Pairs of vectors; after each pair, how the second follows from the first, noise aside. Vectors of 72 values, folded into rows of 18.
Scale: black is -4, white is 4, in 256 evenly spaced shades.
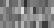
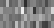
copied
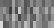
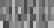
copied
